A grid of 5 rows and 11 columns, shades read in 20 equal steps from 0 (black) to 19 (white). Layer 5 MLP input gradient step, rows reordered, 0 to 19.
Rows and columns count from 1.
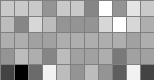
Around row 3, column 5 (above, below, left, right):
11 14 12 13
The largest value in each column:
15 15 16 18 15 15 14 19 19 18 15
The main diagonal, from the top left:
15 10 12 10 14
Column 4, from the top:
11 14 12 10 18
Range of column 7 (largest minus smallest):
4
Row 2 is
14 10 16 14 11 11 11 16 19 16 13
